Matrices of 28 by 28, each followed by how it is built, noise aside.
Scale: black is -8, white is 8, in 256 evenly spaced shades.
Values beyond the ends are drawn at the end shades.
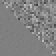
upper triangular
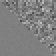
upper triangular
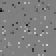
sparse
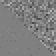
upper triangular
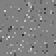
sparse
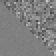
upper triangular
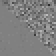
upper triangular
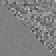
upper triangular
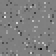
sparse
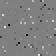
sparse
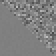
upper triangular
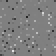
sparse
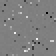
sparse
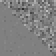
upper triangular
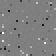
sparse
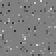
sparse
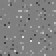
sparse
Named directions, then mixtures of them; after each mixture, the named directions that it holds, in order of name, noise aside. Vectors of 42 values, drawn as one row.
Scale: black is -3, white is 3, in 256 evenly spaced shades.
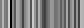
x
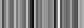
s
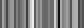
s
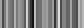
s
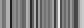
s, x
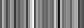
s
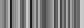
s, x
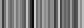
s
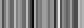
s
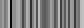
s, x
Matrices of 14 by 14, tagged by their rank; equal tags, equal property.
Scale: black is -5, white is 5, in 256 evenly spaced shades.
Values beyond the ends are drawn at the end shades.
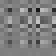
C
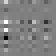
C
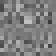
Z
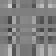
C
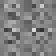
Z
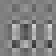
C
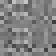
Z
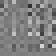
Z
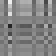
C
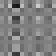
C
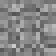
Z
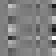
C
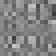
Z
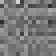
Z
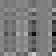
C
